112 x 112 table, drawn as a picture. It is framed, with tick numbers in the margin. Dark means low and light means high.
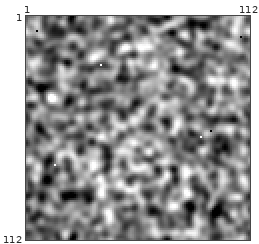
No regular stripes run through it. Overall the values sit about 50% of the way up the scale. The field is mottled with small blotches. No overall slope runs across the table. Six lone cells stand out: three far higher and three far lower than their neighbours. Neither half mirrors the other. The histogram is bell-shaped. There is no seam.
